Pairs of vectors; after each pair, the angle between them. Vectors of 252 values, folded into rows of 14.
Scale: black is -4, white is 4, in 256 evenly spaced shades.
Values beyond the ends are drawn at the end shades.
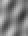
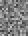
orthogonal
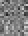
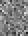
partly opposed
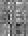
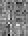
nearly opposite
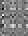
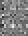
nearly parallel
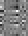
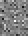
partly aligned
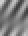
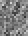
partly aligned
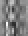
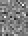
orthogonal
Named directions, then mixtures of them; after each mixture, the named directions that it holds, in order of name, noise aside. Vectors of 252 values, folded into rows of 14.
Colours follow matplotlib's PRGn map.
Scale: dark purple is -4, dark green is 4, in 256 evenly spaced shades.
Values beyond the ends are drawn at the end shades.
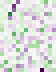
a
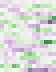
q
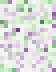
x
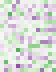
a, q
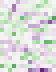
a, q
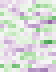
q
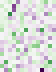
a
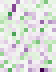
a, q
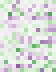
a, q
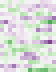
q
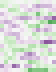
q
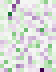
a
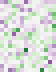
a, x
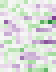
q, x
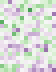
q, x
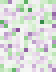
x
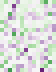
a, x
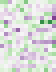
q, x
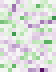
a, q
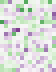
x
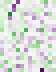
a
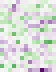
a, q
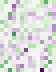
a, x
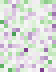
a, x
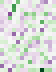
a, q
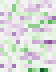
a, q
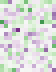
x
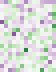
a, x
